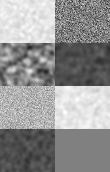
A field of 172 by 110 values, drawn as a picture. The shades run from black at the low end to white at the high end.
The table splits into 4 rows of 2 panels. Panel 1,1: very high, blotchy, faint in contrast. Panel 1,2: middling, fine-grained, strong in contrast. Panel 2,1: middling, blotchy, strong in contrast. Panel 2,2: low, blotchy, faint in contrast. Panel 3,1: high, fine-grained. Panel 3,2: very high, blotchy, faint in contrast. Panel 4,1: low, blotchy, faint in contrast. Panel 4,2: middling, flat.
